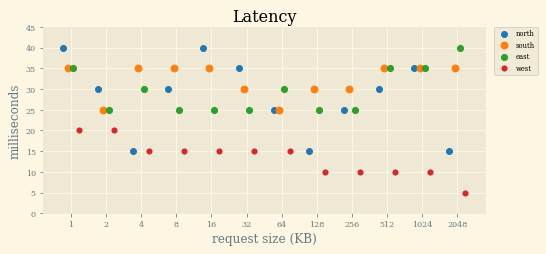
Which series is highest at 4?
south
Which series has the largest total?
south
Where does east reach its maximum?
2048
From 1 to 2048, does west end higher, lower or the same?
lower
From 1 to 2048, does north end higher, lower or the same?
lower
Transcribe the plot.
Title: Latency
x-axis: request size (KB), ticks 1 2 4 8 16 32 64 128 256 512 1024 2048
y-axis: milliseconds, ticks 0 5 10 15 20 25 30 35 40 45
Legend: north, south, east, west
Values:
north: 40 30 15 30 40 35 25 15 25 30 35 15
south: 35 25 35 35 35 30 25 30 30 35 35 35
east: 35 25 30 25 25 25 30 25 25 35 35 40
west: 20 20 15 15 15 15 15 10 10 10 10 5
